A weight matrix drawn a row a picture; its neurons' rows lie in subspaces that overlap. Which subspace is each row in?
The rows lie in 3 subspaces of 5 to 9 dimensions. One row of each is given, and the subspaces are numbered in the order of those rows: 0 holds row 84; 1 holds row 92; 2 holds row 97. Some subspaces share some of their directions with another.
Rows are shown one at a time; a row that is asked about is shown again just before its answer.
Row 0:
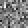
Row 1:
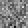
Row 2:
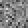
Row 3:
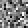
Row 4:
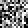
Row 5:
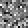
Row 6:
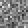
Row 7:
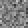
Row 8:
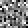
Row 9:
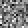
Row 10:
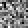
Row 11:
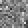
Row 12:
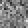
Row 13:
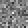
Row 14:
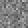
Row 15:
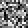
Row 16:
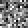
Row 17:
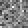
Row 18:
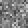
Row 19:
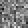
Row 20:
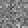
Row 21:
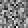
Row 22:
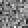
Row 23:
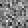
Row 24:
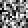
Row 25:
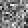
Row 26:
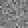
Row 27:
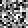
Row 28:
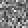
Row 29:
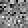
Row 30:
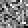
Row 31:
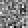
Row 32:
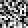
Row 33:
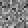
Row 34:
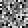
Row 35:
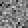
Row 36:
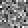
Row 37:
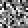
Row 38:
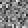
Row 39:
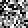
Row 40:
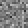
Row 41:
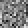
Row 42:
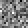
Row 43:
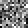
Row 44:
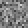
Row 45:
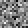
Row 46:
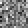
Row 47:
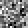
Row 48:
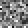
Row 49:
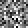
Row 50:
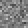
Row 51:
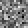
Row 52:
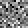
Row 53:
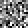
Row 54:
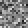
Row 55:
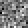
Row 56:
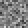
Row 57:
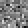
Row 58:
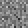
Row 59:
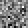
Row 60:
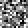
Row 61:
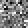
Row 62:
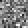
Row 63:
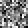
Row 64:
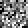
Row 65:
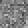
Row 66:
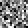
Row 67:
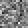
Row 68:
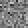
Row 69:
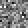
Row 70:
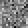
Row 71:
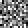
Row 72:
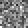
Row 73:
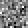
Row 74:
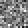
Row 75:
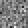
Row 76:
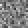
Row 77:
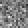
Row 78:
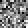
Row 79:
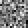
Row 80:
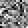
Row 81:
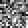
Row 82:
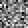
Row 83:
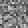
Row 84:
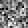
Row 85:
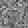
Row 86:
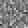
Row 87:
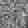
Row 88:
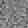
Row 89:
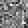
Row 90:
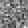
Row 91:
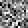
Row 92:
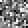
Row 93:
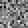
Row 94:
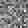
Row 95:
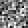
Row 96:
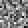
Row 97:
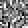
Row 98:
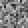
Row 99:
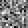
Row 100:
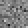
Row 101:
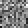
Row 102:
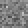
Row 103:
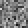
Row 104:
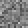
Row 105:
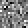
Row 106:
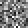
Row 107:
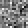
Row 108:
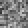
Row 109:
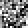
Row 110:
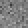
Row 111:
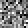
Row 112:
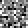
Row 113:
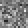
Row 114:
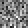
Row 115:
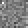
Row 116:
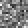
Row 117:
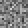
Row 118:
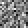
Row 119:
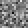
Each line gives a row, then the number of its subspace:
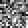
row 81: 2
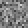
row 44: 1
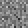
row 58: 1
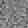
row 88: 2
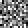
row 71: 2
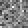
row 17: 1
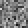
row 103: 1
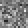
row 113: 1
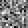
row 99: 0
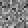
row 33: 1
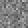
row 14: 2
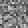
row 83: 2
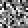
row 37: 2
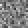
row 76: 2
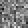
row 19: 0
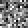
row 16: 1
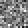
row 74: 1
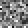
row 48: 2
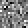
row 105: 2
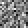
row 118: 2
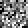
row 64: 2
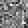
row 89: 1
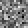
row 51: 1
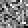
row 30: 1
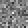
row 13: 2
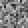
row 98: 2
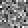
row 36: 1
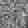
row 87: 2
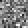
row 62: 1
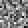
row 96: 2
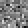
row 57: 1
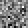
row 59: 1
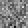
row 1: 1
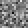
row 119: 2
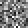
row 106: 1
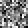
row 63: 1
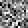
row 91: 1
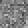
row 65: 2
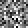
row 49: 1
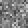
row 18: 1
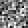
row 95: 0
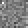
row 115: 2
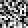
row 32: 1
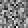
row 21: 1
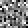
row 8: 1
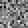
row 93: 2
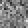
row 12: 2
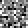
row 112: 2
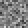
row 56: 1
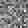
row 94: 1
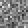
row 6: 1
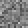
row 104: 1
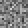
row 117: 0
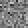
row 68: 2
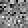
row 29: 2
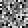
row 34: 2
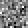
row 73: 0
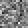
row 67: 1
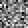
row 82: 2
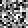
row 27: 2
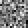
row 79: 2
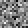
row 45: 1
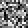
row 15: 1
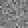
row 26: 1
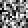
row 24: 2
